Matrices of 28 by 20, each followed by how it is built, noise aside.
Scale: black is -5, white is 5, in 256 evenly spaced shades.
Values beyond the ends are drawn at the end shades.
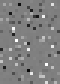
sparse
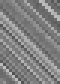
Toeplitz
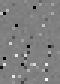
sparse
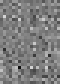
low rank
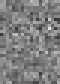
low rank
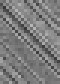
Toeplitz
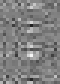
low rank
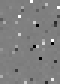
sparse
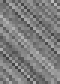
Toeplitz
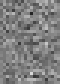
low rank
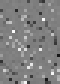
sparse
